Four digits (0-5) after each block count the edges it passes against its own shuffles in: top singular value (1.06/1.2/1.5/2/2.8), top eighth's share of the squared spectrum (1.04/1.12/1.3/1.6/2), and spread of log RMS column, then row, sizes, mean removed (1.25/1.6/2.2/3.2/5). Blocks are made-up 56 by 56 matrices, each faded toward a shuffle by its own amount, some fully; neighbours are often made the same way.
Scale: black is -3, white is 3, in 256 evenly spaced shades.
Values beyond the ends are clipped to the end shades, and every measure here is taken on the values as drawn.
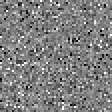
1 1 0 0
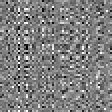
4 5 3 3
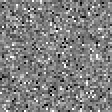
1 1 0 0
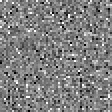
2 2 0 0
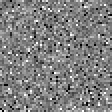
1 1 0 0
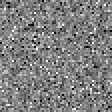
0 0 0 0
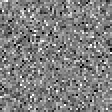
2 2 0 0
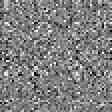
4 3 2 2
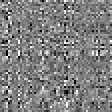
4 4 3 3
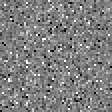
1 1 1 0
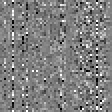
3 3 4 0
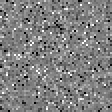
0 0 0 0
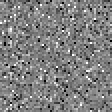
1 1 1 0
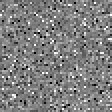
1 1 1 0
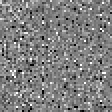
2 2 2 0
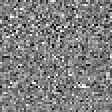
3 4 0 2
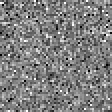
1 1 0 0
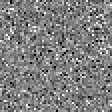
1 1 0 0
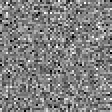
3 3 1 2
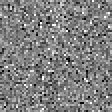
1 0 0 0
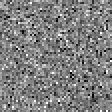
0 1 0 0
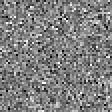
1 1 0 0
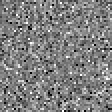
0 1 0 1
